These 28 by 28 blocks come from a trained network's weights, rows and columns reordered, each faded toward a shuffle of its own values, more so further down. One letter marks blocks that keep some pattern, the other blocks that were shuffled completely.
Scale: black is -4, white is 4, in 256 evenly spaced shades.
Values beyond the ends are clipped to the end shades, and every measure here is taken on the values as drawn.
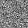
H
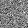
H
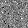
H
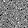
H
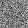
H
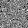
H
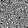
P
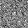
P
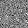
P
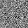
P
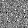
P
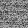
P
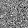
H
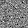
H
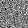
H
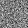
P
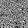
P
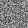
H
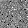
H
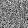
H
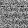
P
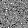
H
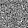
H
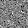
H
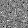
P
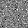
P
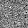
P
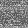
P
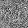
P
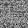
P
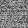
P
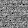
P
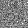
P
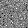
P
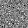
H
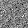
H
